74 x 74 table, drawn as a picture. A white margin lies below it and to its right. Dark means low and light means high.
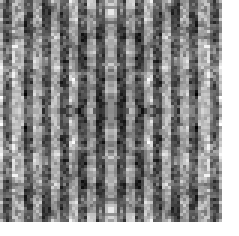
Slope: none. Grain: streaks running down. Mirror symmetry: left to right and top to bottom. Stripes: upright, repeating 12 times. Ninth with the lowest average: centre.
